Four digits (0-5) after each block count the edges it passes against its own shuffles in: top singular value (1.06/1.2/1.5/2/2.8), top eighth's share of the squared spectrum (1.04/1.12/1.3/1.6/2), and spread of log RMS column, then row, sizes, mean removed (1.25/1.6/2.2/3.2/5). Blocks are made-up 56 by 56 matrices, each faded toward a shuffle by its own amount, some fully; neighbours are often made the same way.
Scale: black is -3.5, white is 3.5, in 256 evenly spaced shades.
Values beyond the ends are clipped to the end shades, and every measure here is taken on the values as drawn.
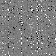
3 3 2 1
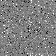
0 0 0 0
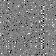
3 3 1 0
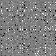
3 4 2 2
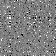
3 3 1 1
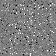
2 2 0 0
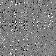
3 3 2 1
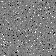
0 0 0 0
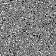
0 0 0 0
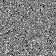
0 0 0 0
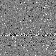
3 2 0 2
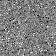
1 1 0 0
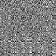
4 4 2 2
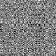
4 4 2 2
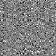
3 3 2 2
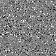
1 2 0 2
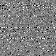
2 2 0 2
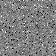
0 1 0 0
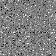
1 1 0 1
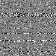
2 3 0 3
